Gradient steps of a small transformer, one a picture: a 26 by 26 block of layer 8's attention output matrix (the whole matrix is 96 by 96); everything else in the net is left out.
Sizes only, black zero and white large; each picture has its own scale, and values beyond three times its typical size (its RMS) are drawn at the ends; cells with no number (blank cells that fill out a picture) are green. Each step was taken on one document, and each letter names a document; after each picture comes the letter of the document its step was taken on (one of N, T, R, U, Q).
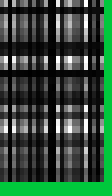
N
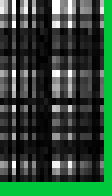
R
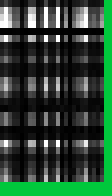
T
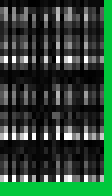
N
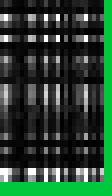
T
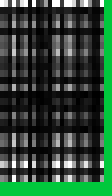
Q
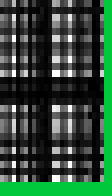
R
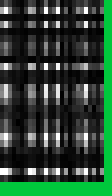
T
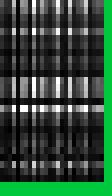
Q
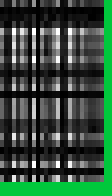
Q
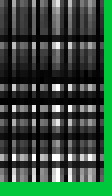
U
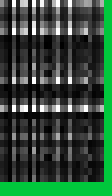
Q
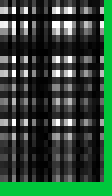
R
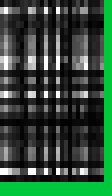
T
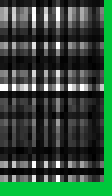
U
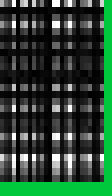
Q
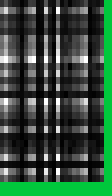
T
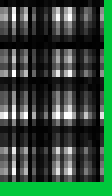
R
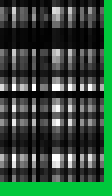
U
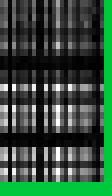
U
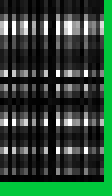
N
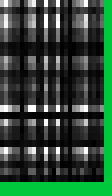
T
